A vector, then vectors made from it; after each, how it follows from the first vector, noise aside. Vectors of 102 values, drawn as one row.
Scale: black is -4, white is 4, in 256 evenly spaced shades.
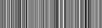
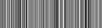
copied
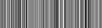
copied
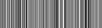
copied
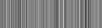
shrunk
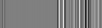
partly zeroed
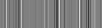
partly zeroed
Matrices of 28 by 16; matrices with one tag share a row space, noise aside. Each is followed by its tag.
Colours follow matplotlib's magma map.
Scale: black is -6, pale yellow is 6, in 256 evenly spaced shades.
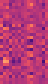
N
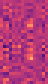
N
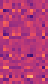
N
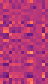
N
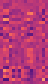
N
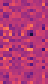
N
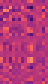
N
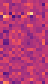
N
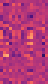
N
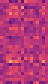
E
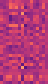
E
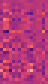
N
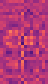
E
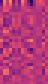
N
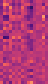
N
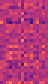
E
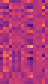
N
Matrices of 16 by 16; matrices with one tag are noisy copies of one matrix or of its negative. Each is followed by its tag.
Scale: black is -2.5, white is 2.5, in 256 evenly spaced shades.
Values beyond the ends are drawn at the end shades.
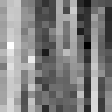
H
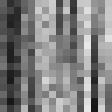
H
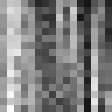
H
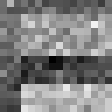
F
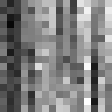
H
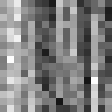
H
